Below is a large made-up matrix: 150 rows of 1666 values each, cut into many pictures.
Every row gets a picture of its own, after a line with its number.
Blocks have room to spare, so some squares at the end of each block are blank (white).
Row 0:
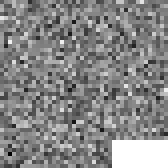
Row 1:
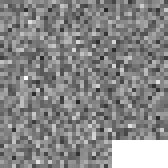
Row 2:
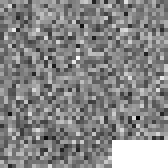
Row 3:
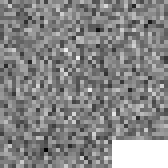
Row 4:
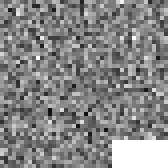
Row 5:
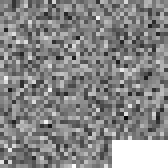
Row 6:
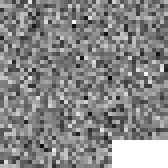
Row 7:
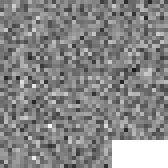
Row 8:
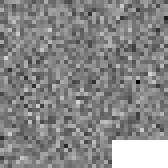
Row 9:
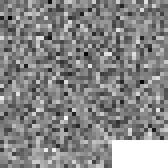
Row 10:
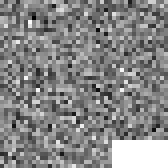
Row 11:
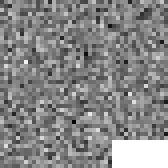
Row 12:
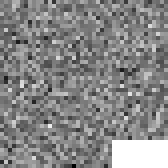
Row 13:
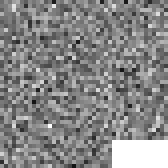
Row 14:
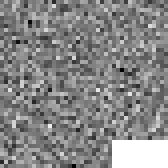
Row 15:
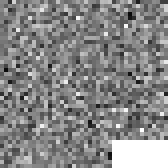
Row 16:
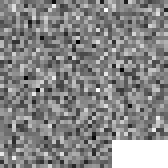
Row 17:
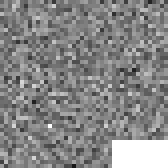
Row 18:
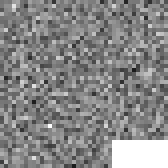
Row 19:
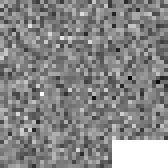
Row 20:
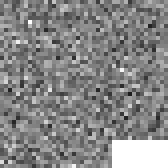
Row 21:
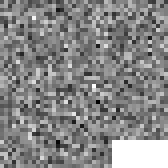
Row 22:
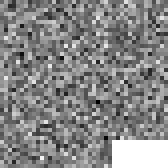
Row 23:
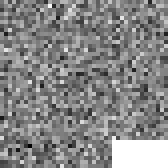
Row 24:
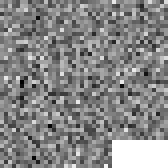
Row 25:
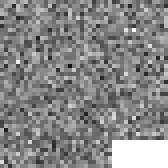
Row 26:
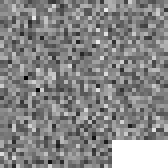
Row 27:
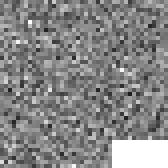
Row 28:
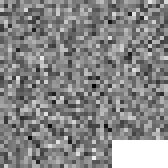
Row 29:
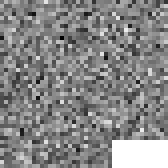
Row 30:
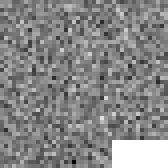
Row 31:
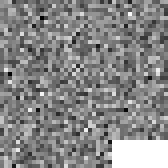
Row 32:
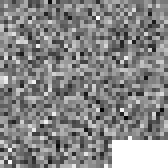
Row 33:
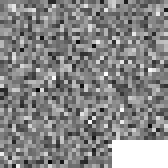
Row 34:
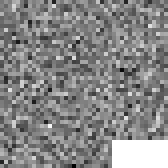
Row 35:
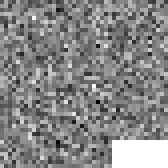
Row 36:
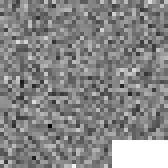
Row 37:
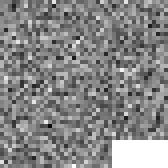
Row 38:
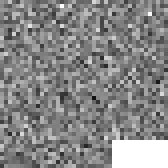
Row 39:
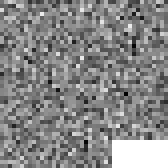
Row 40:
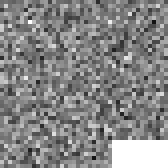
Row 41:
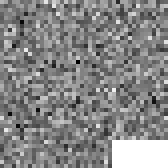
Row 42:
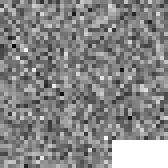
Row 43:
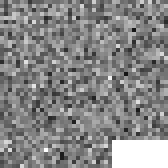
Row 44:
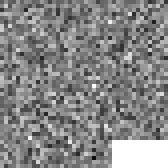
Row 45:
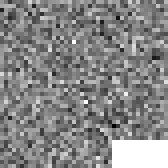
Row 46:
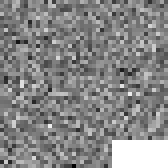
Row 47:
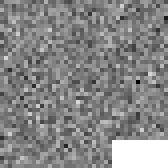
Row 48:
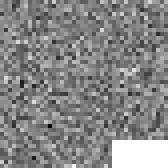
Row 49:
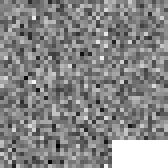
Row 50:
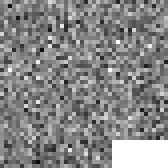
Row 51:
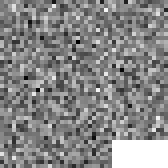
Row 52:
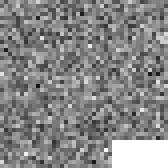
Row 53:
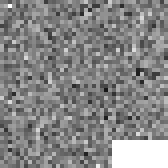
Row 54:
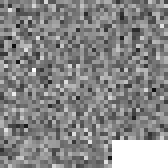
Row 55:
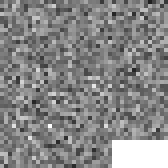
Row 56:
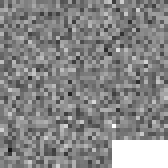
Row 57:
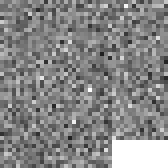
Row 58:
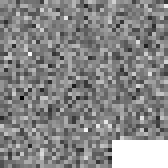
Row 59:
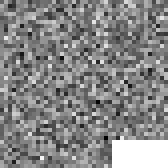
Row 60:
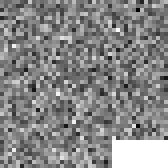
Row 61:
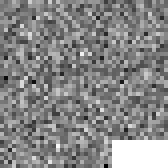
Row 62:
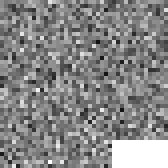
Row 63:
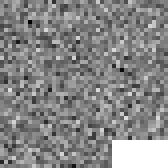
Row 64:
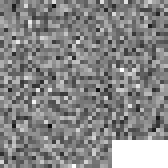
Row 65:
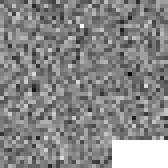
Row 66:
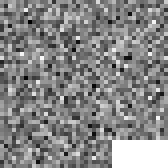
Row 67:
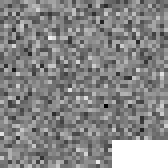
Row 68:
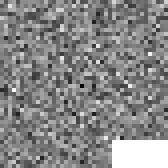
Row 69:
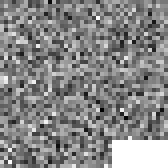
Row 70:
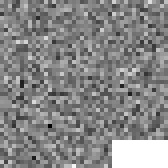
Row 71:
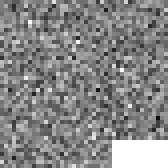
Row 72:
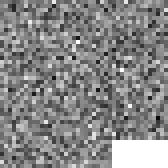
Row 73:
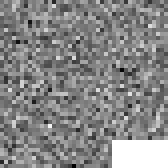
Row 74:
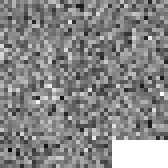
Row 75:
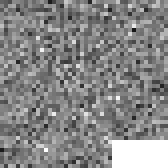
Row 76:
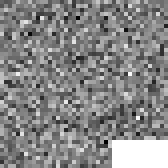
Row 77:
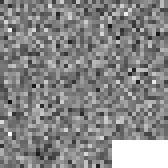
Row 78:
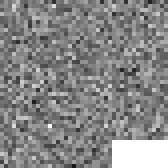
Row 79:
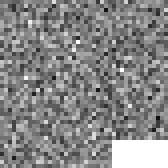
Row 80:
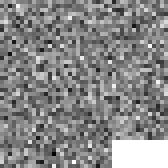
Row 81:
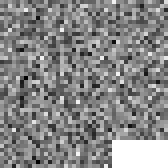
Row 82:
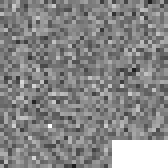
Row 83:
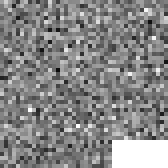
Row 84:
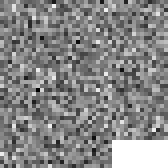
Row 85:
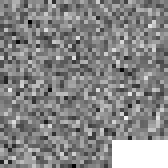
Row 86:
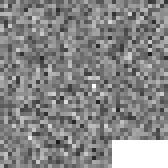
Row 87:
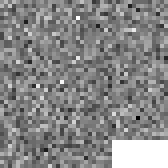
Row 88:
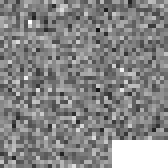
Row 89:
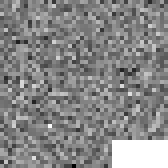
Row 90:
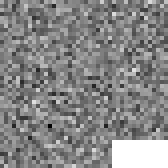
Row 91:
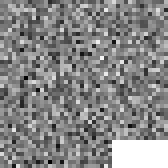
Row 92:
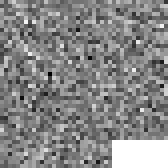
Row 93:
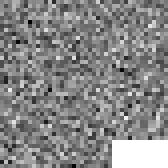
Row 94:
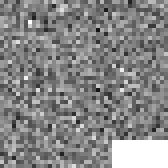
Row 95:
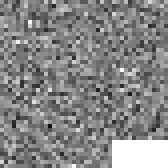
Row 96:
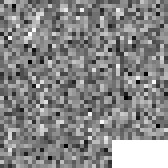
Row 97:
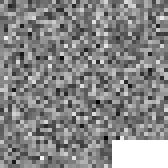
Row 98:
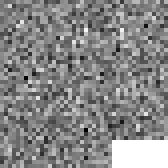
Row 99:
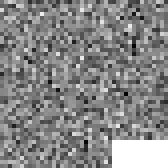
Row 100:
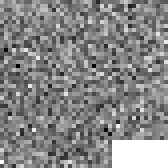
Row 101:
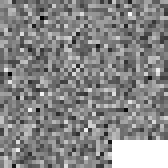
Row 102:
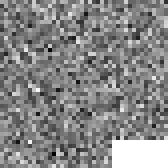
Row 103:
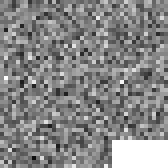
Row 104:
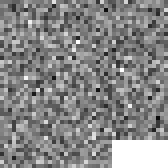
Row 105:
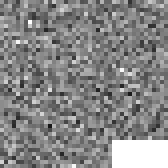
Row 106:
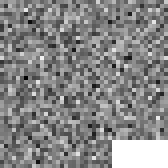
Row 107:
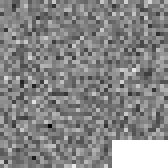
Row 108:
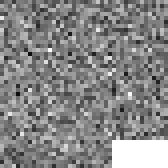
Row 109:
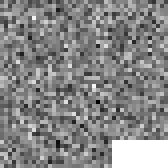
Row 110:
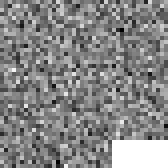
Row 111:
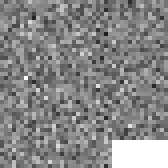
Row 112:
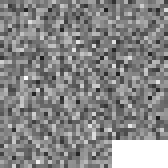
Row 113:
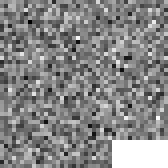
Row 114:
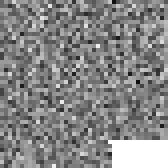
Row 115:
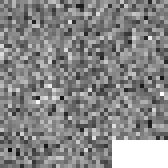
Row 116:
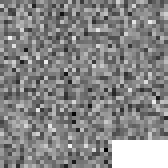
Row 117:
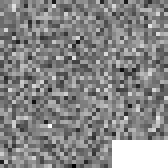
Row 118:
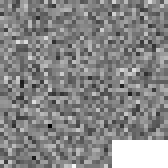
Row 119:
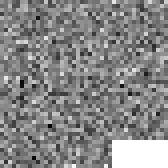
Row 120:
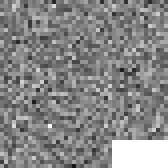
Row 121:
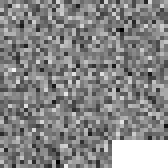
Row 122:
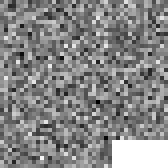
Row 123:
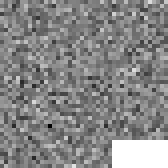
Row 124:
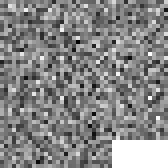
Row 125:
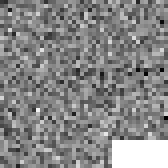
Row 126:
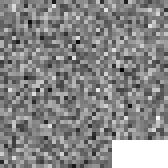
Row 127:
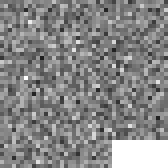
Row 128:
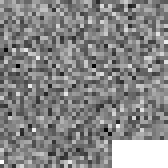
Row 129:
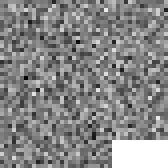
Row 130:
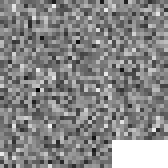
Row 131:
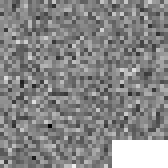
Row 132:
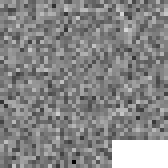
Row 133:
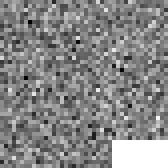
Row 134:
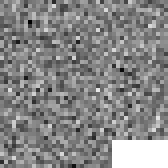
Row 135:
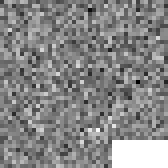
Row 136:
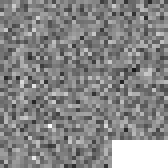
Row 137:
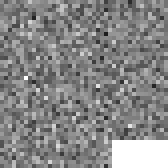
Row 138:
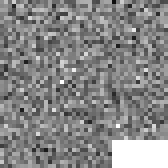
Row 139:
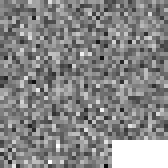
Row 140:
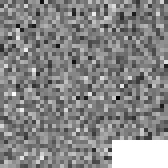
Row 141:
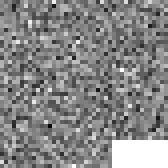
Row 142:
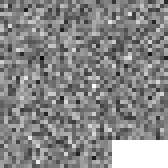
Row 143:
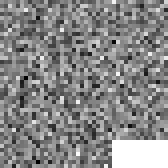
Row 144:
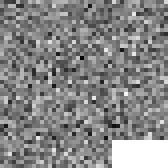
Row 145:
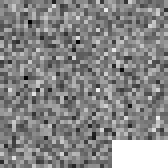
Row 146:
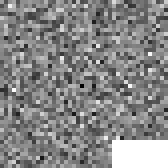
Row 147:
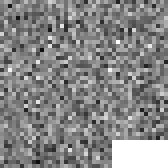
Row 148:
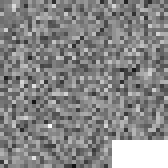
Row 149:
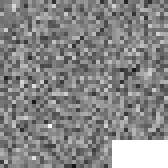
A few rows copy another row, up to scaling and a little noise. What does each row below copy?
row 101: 31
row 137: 111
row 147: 50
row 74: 115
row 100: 128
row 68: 146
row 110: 121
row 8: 47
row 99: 39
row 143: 81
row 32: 69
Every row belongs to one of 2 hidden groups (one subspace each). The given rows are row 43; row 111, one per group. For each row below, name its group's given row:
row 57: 43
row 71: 111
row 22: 111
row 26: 111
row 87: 43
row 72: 111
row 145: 111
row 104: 111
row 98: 43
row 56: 43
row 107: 111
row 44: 111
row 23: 43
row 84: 111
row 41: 43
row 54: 43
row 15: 43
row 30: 43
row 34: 111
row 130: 111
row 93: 111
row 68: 111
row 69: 111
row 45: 43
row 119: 111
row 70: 111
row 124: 111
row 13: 111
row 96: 43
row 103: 111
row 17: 111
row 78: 111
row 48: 111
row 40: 111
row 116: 43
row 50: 43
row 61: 111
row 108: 43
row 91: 111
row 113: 111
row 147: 43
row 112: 111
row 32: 111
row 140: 43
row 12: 111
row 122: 111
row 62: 111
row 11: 43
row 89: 111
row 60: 43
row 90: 111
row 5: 111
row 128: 43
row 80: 43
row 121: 43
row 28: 111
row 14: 111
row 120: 111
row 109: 111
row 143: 111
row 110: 43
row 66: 111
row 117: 111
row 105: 111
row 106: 111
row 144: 43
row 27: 111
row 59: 111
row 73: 111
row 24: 111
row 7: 111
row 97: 111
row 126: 111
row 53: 43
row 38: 43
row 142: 111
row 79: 111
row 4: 43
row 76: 43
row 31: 43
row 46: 111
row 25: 43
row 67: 43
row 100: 43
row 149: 111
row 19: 43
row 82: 111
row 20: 111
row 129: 111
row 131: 111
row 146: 111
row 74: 43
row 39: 43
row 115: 43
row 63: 111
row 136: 111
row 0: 43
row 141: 111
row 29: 43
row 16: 111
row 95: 111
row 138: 43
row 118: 111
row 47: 43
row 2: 43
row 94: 111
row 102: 43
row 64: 111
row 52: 43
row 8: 43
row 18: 111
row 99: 43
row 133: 111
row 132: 43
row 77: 43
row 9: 43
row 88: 111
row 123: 111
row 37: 111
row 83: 43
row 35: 111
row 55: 111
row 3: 43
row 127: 111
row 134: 111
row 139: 111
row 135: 43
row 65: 43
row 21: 111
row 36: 111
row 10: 111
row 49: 111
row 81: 111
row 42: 43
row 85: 111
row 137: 111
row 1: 111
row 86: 111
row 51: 111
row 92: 43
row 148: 111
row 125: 43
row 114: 43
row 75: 43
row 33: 111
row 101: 43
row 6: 43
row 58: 43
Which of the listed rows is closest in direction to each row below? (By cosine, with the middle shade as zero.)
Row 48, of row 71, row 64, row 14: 64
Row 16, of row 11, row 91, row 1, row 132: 91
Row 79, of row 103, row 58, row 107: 107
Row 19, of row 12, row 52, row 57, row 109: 57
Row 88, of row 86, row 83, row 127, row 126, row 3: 127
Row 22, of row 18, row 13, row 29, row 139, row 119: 119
